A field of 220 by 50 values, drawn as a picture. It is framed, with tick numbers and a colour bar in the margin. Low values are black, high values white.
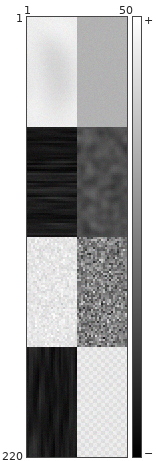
It is made of 4 by 2 panels. Panel 1,1: very high, smooth, faint in contrast. Panel 1,2: high, flat. Panel 2,1: very low, streaked across, faint in contrast. Panel 2,2: low, blotchy, faint in contrast. Panel 3,1: very high, fine-grained, faint in contrast. Panel 3,2: middling, fine-grained, strong in contrast. Panel 4,1: very low, streaked downward, faint in contrast. Panel 4,2: very high, checkered, faint in contrast.
